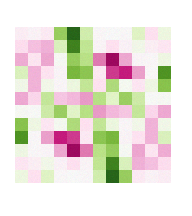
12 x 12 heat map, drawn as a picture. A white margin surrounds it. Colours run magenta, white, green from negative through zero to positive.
There is no seam. No row or column stands out. A half turn leaves it unchanged. The centre is the roughest part. No overall slope runs across the table.
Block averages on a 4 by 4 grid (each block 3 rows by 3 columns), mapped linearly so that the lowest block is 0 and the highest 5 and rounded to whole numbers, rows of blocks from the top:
0 5 0 2 / 1 2 2 3 / 3 2 2 1 / 2 0 5 0
